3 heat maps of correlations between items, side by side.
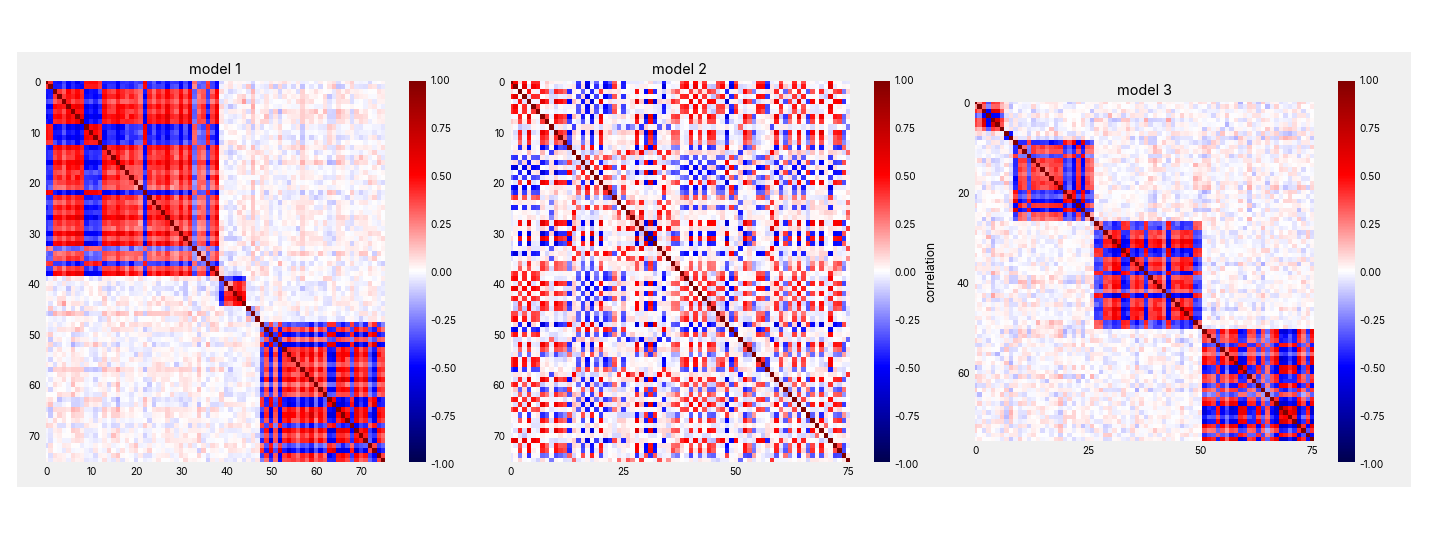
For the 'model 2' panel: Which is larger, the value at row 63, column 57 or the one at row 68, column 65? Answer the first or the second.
the second
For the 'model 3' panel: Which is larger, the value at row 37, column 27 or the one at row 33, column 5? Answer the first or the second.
the second
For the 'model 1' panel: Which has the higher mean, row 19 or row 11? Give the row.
19
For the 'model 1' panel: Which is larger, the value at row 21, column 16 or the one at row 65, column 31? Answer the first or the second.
the first
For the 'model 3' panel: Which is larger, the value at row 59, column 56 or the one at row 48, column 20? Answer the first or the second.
the second
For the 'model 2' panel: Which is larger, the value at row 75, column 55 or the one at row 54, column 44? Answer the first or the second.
the first
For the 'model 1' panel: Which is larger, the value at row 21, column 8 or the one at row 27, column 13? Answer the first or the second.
the second
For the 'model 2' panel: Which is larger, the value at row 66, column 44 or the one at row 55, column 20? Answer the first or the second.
the second
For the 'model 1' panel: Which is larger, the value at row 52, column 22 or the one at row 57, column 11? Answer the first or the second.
the first
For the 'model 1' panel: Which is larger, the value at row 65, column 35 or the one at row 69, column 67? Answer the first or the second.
the second
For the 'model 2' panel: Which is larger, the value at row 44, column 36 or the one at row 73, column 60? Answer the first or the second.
the first
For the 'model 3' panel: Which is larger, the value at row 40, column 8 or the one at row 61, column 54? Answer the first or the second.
the first
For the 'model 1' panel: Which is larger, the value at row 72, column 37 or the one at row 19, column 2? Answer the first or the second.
the second
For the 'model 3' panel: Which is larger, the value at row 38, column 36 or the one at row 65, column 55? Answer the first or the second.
the second
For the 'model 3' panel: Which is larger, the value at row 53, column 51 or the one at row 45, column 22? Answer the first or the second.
the first
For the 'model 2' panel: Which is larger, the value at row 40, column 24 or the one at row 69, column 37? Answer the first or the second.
the second
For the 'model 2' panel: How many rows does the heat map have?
76
